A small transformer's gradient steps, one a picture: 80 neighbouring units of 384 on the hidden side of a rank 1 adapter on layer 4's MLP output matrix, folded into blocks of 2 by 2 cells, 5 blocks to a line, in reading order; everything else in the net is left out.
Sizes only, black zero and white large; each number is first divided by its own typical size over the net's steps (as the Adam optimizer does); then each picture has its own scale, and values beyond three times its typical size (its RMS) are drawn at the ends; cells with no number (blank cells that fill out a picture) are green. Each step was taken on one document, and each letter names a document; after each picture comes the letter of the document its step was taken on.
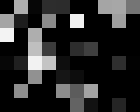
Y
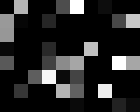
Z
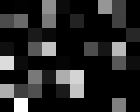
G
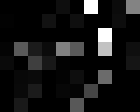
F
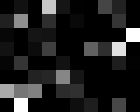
G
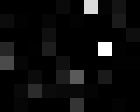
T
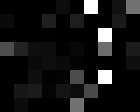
F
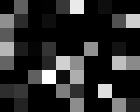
Z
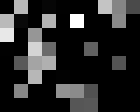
Y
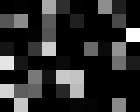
G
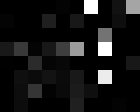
F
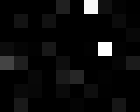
T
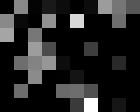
Y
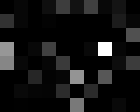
T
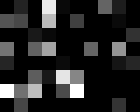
G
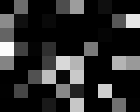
Z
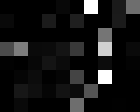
F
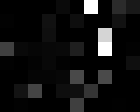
F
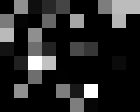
Y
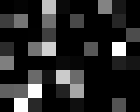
G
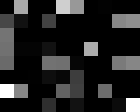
Z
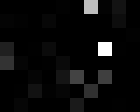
T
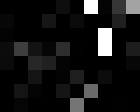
F
